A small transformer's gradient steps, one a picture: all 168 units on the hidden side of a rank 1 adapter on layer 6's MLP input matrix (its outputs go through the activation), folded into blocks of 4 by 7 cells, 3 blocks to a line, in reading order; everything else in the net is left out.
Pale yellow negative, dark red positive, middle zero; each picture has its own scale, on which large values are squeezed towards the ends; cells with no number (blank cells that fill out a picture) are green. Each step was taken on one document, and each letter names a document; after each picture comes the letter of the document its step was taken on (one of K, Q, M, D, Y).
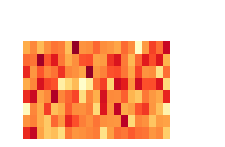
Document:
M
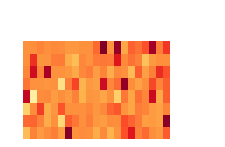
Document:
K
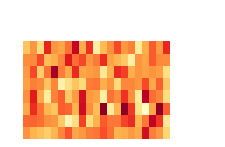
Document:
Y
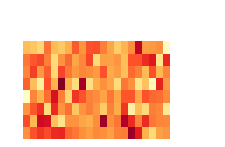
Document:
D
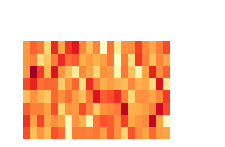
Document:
K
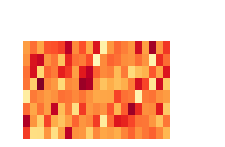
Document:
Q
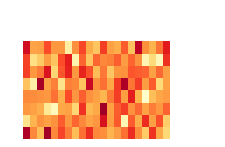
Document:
Q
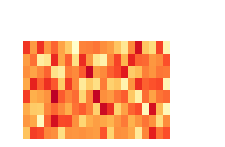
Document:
M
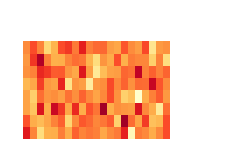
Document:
Q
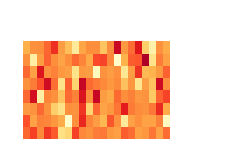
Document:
K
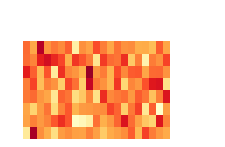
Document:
M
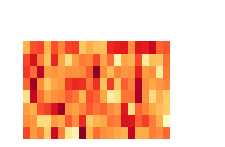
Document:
K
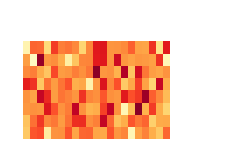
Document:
Q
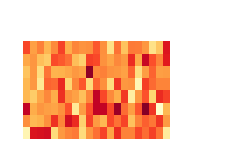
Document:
M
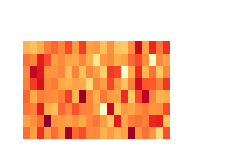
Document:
Q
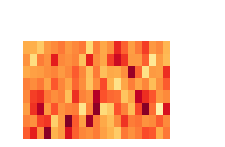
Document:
Y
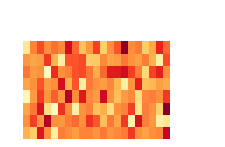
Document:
Q
